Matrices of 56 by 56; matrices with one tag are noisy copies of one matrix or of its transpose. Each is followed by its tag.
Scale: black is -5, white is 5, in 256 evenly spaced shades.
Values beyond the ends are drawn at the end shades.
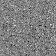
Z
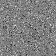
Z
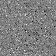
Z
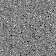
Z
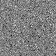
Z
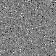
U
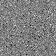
Z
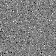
U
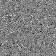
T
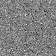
Z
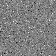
U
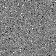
U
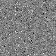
T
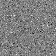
T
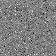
T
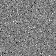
U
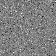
U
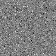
T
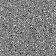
Z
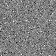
U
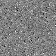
T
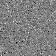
U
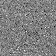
Z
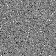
U
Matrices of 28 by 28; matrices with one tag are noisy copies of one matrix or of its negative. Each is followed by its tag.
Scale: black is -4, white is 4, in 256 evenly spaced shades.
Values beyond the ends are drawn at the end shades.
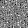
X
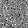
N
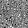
N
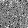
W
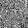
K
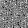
X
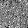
W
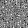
X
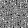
X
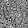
N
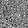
N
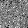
W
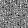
X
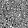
N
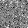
W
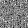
X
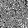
K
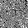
K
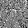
K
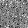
W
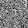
K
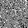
K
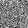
W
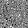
N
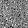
N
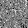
K
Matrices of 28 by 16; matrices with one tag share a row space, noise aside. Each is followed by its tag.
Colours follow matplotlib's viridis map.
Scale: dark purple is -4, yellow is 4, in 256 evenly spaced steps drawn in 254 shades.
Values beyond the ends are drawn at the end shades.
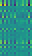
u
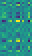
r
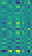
r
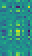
r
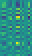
r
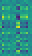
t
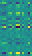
r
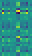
t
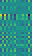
u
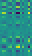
r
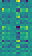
t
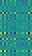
u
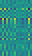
u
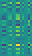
r
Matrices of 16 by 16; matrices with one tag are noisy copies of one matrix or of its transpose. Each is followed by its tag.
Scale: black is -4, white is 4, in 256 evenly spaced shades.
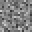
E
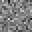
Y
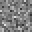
E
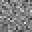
Y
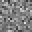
Y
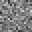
Y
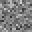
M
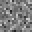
E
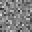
Y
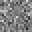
M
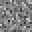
E
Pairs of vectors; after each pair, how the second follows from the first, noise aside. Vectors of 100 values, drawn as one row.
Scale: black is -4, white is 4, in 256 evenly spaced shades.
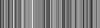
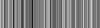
negated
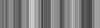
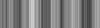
copied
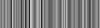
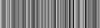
wrapped around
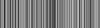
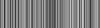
copied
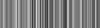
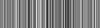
sign-scrambled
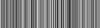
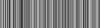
wrapped around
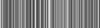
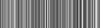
wrapped around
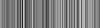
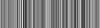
sign-scrambled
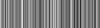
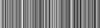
copied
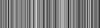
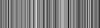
copied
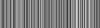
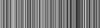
sign-scrambled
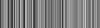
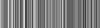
negated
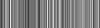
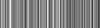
sign-scrambled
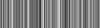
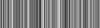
copied
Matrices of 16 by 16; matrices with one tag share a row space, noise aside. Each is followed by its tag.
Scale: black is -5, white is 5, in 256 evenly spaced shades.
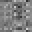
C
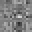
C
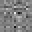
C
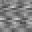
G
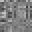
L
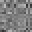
L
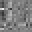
L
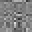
C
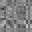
L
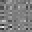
L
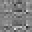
C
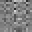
C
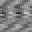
G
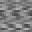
G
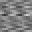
G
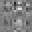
C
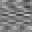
G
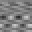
G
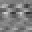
G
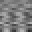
G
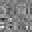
L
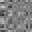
L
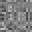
L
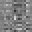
C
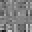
L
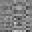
C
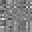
L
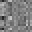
L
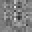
C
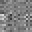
L
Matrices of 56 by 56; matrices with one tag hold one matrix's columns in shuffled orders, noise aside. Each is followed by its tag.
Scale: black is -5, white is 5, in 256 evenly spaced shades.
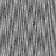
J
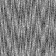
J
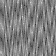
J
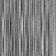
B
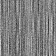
B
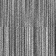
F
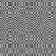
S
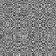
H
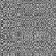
H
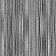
B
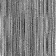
B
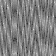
J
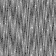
J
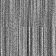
F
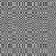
S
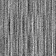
B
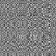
H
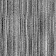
B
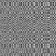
S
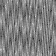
J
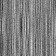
B
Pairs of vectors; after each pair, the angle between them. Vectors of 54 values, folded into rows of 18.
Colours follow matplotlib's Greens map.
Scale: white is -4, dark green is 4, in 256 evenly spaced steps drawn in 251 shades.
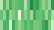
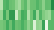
orthogonal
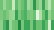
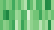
partly opposed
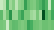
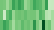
orthogonal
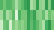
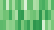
orthogonal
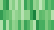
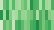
partly aligned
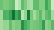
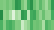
nearly opposite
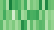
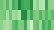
orthogonal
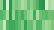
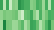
partly opposed
